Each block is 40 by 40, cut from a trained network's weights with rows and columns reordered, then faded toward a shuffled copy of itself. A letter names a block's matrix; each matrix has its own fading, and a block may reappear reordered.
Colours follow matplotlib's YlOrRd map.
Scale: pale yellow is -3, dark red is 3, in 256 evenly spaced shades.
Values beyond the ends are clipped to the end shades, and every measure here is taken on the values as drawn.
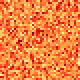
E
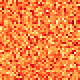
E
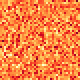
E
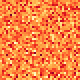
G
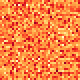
E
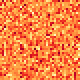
G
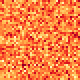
E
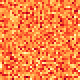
E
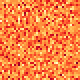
G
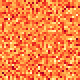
E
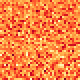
E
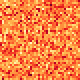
E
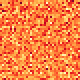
G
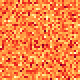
E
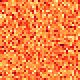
E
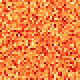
E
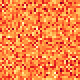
G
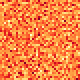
E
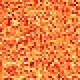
E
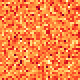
G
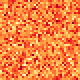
E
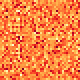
G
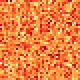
E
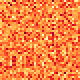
G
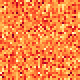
G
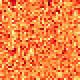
G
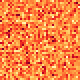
G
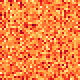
E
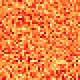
E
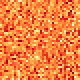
G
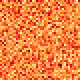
E
